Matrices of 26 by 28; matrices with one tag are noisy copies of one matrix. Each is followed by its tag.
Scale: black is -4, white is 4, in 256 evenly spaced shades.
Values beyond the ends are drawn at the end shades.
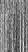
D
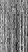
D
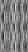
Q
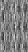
Q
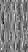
Q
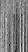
D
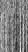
D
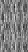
Q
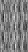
Q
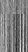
D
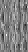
Q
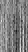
D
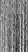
D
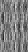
Q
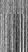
D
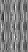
Q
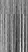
D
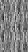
Q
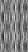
Q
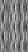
Q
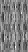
Q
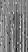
D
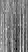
D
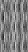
Q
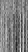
D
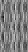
Q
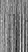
D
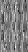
Q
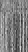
D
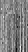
D
